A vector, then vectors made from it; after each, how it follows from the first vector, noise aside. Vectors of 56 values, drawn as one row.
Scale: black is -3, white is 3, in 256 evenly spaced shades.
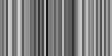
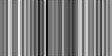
copied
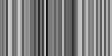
copied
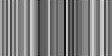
reversed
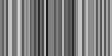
copied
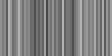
shrunk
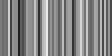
sign-scrambled
